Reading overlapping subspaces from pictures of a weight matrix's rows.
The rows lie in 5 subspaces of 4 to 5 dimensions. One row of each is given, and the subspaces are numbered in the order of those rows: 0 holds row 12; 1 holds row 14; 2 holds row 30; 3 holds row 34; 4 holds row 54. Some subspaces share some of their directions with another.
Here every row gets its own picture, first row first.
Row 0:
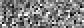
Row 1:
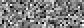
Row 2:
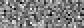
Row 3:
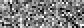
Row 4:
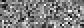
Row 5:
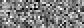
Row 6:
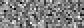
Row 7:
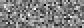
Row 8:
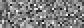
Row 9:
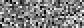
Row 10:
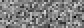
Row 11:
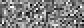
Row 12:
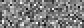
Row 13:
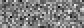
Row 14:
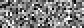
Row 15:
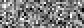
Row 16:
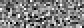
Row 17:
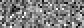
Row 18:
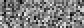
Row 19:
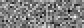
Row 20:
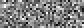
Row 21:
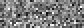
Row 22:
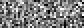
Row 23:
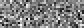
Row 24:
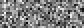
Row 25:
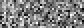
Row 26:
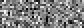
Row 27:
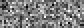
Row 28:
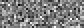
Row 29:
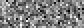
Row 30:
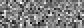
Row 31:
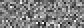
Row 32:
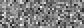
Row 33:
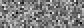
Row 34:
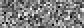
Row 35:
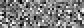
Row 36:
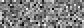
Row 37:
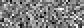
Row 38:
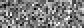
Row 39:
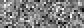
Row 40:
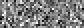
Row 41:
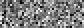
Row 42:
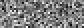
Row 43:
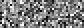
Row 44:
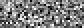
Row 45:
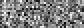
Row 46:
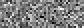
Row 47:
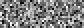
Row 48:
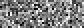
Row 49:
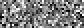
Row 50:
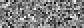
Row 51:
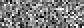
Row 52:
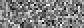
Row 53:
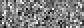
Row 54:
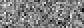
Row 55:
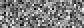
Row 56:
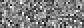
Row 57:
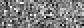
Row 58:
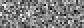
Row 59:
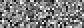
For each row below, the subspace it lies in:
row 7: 3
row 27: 0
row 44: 3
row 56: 1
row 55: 1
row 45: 1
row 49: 4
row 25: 3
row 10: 4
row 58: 3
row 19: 4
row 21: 3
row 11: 3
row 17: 4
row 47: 3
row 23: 2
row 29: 0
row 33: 3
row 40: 0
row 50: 1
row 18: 1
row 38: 1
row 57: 2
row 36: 0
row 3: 0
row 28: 0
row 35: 2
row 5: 1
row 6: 2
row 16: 3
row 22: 0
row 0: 3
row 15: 4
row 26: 1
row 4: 0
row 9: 0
